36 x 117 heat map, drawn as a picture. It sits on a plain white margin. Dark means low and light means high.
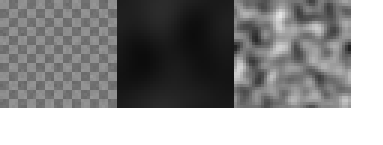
It is made of 1 by 3 panels. Panel 1,1: middling, checkered. Panel 1,2: very low, smooth, faint in contrast. Panel 1,3: middling, blotchy, strong in contrast.
